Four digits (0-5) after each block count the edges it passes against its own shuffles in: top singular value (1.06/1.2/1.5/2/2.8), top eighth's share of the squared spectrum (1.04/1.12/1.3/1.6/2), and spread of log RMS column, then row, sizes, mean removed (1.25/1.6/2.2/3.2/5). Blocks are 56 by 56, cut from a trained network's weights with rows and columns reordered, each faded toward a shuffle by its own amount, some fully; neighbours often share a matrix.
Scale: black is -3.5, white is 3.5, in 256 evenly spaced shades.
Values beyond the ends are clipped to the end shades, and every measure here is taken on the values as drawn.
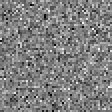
0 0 0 0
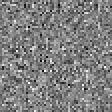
2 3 1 2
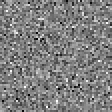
0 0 0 0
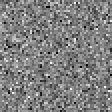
1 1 0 0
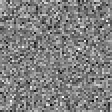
3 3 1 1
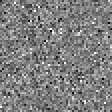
0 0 0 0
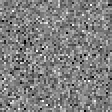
1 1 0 0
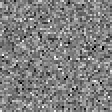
0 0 0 0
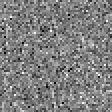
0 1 0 0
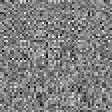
3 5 2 2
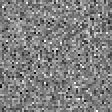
1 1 0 0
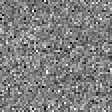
0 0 0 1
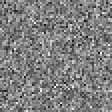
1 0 0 0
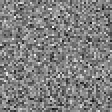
2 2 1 0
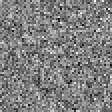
2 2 1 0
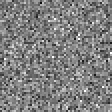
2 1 0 0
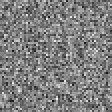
2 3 1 1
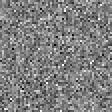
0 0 0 0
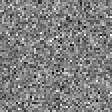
2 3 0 0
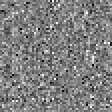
2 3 1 1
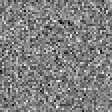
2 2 0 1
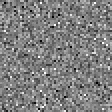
1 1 0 1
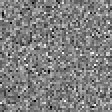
1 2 0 1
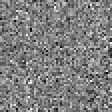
2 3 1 1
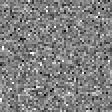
0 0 0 0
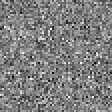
3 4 0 2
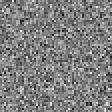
3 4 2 2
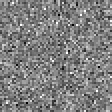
1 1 0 0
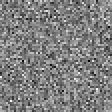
2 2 1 0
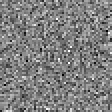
1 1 0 0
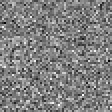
2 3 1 1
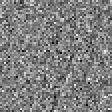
2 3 0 1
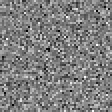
1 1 0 0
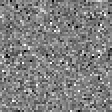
1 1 0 1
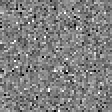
1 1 0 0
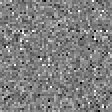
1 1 0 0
